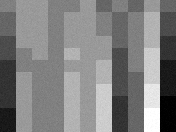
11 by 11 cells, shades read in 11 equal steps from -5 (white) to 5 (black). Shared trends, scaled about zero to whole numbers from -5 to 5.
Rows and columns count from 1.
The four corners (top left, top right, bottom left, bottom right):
0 1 4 5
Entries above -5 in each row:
11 11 11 11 11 11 11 11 11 10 10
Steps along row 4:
down same up down same same up down down up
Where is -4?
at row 8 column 10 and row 9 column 10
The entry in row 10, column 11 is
5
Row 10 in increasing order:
-5 -3 -2 -1 -1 0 0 1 3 4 5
